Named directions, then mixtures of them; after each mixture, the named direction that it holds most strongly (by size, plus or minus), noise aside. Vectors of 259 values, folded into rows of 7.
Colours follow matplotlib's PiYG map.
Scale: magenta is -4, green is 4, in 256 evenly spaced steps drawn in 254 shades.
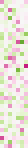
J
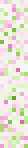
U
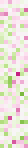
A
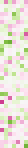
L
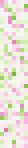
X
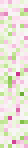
A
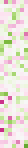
L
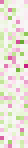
J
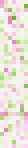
X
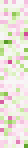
L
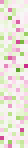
J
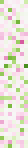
J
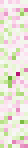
A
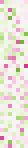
J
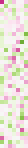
J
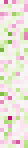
L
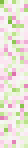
X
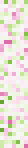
L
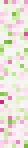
L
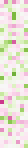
L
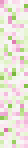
X
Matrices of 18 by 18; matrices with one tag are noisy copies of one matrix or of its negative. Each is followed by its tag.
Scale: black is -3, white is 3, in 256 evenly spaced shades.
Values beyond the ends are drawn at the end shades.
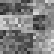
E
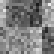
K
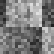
K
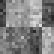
K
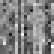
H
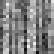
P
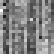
P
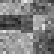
E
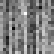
P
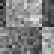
K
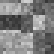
E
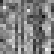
H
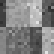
K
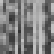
H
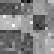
E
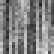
P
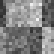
K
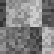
K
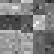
E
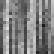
P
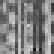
H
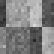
K
